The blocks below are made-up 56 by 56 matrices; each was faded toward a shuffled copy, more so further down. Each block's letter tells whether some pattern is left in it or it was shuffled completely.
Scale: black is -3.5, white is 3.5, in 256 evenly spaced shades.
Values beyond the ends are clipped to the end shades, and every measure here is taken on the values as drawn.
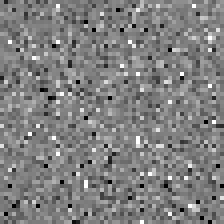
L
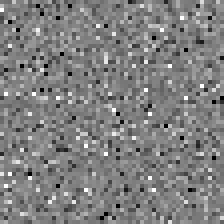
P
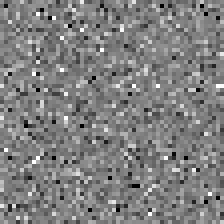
P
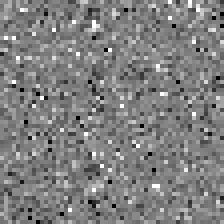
L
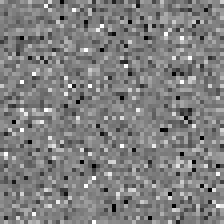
L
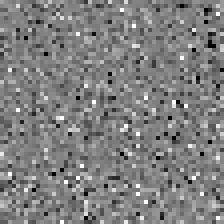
L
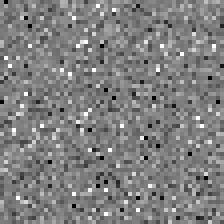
P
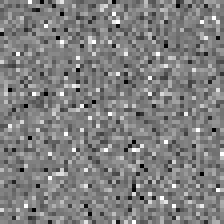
P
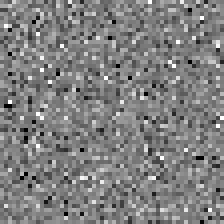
P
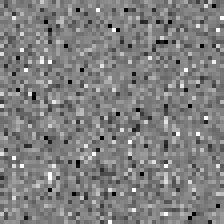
L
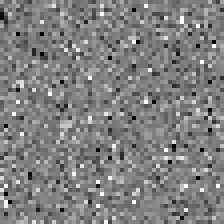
L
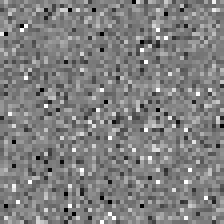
L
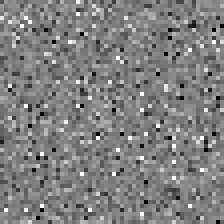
P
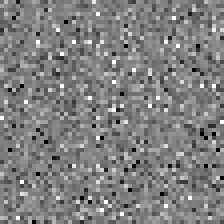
P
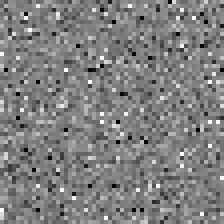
P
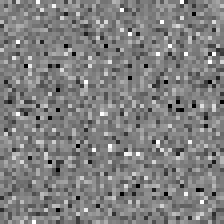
L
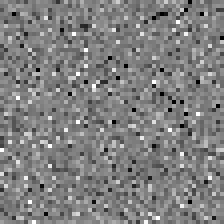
P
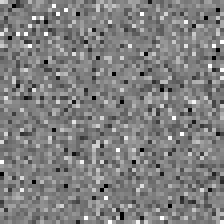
P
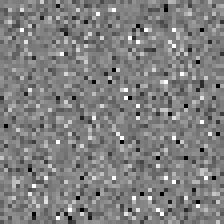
P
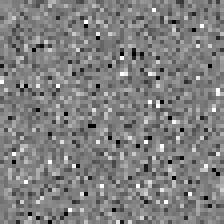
P
